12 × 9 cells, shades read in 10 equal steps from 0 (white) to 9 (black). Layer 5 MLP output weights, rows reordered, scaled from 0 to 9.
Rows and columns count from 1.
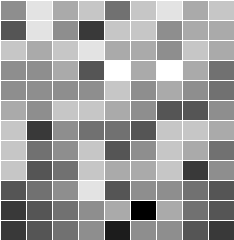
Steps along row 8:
up down down up down down up up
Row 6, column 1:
3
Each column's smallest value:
2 1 2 1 0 2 0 2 2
